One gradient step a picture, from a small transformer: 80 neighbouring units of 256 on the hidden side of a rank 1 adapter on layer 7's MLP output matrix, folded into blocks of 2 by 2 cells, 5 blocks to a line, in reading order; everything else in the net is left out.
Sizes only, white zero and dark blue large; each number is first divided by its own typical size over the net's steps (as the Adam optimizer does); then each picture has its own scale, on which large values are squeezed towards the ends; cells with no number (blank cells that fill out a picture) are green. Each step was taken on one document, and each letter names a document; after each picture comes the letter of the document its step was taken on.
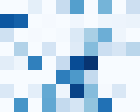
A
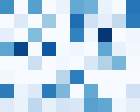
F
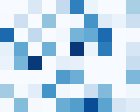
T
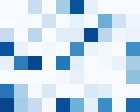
T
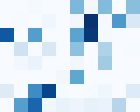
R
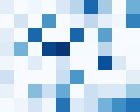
F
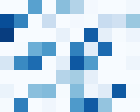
A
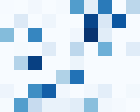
R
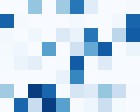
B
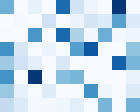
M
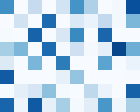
F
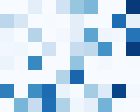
B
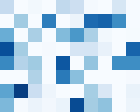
M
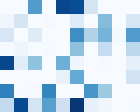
T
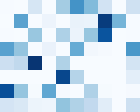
T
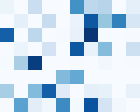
R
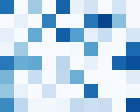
M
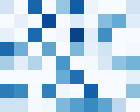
M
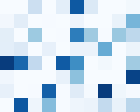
B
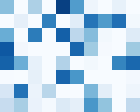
M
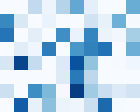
A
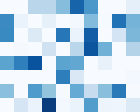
B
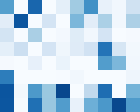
F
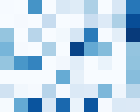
B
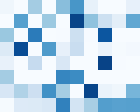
F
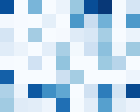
F
